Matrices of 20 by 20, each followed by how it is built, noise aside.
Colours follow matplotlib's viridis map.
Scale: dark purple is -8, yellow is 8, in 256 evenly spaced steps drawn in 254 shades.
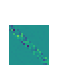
banded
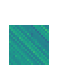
Toeplitz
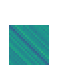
Toeplitz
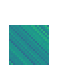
Toeplitz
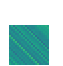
Toeplitz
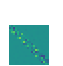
banded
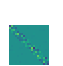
banded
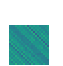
Toeplitz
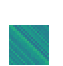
Toeplitz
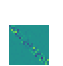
banded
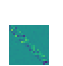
banded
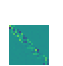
banded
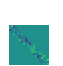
banded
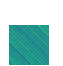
Toeplitz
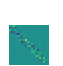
banded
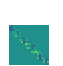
banded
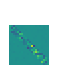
banded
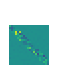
banded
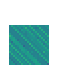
Toeplitz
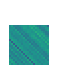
Toeplitz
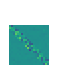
banded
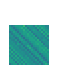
Toeplitz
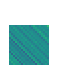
Toeplitz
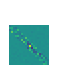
banded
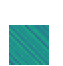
Toeplitz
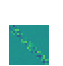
banded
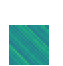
Toeplitz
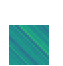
Toeplitz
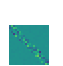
banded
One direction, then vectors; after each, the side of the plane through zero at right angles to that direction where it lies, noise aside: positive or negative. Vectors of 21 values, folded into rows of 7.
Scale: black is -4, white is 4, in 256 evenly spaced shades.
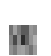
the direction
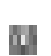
negative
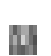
negative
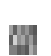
negative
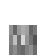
negative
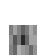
positive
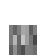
negative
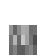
negative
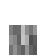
negative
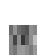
positive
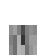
positive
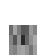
positive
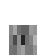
positive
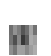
positive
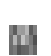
negative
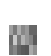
negative
